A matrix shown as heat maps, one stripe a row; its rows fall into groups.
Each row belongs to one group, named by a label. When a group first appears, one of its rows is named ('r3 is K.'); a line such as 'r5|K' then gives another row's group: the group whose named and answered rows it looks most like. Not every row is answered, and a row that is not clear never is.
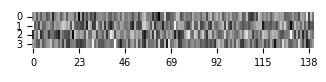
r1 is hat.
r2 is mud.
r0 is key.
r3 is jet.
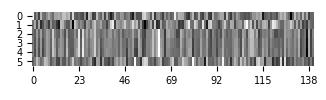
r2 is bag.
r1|mud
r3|bag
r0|hat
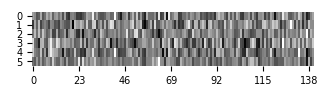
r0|jet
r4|jet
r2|key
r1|mud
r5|bag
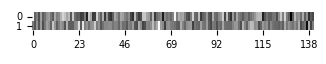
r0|hat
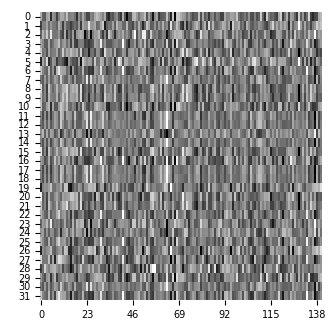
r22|jet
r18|bag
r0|jet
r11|bag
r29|jet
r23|key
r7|bag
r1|mud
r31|jet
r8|hat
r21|hat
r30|bag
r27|jet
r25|jet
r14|bag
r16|jet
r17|bag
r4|hat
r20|hat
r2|key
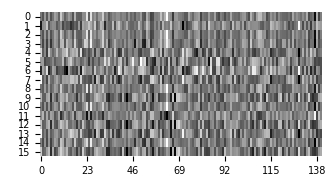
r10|bag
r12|jet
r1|mud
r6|mud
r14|bag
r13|hat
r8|bag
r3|bag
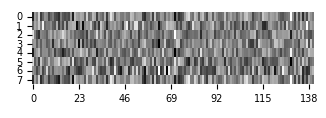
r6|jet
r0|mud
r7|mud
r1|key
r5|hat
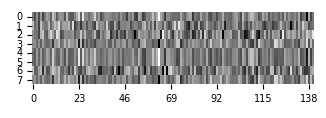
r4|bag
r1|hat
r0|bag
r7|key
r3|key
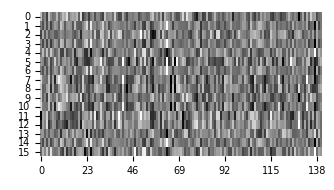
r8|jet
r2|mud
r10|jet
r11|mud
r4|key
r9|hat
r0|hat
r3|bag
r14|bag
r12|mud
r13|key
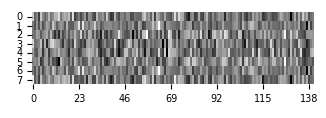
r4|jet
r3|jet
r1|bag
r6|bag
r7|hat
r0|hat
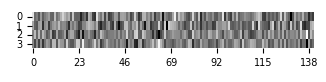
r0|hat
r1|jet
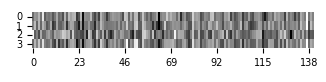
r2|hat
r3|key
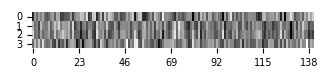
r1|hat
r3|key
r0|mud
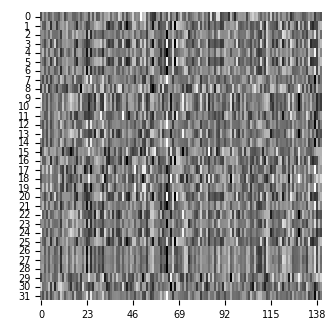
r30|jet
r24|hat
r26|key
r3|jet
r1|jet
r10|hat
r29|mud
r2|key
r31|bag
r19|key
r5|jet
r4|key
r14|bag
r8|mud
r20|jet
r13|hat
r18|mud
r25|jet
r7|bag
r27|key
